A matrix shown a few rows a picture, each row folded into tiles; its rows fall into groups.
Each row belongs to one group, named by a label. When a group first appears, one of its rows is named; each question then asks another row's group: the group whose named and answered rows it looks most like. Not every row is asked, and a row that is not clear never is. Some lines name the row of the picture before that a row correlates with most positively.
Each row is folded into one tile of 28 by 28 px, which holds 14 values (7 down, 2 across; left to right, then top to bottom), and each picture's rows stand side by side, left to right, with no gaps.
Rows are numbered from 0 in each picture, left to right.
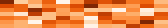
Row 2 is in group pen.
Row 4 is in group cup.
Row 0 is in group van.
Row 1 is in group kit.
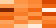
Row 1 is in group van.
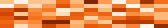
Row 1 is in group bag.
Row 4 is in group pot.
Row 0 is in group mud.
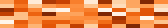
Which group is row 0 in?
kit
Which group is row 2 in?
cup
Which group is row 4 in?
pot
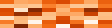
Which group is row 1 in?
kit
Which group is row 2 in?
cup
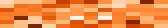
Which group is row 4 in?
bag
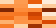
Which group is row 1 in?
mud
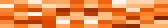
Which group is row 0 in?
bag
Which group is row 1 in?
pot
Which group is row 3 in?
kit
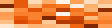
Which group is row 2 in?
pot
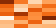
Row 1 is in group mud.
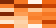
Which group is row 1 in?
pen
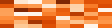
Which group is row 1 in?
pot
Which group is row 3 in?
van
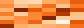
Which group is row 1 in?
mud
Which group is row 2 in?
kit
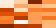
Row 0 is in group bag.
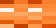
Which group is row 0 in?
cup
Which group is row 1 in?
cup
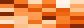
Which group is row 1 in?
mud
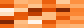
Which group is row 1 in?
kit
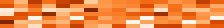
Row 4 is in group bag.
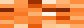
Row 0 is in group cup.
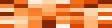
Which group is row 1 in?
bag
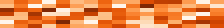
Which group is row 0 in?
kit
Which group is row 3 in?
kit
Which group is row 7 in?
pot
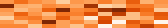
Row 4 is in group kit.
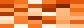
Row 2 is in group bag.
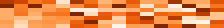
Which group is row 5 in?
pot
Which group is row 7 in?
kit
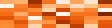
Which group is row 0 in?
bag
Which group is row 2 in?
pot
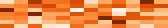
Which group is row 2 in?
van
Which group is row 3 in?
mud
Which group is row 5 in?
van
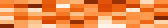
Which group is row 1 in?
pen
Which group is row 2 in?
bag
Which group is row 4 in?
van
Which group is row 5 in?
mud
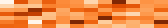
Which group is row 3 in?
mud
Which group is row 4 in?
van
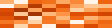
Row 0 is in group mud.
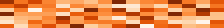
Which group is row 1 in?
cup
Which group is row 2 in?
pot
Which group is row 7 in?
kit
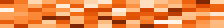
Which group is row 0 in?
cup
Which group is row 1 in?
mud
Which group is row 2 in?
pot
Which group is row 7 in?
van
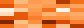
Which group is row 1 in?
bag
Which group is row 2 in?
cup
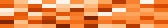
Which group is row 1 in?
pot
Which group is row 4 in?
cup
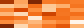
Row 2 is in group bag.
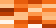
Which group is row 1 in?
cup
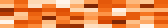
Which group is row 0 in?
kit
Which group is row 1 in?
mud
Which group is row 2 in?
bag
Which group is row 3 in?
pen
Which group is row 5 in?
pen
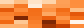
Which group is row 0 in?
mud
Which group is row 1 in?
bag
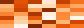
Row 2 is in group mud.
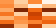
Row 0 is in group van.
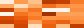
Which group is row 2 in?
cup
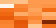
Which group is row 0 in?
bag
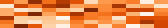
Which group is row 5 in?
pot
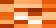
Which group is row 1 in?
kit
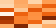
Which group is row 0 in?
pot
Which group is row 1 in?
mud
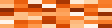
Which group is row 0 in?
kit
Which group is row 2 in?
van
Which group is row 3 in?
pen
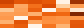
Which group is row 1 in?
van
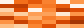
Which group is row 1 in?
cup
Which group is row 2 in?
pot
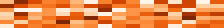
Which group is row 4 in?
cup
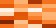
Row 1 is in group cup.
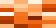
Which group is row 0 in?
pot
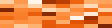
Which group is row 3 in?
pot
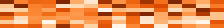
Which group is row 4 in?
pen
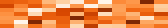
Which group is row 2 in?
mud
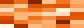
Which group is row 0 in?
cup
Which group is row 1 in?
van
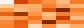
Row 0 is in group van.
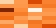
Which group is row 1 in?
cup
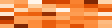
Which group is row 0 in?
pot
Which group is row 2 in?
cup
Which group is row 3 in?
van
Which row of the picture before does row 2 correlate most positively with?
1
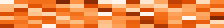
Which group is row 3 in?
van
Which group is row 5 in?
pot
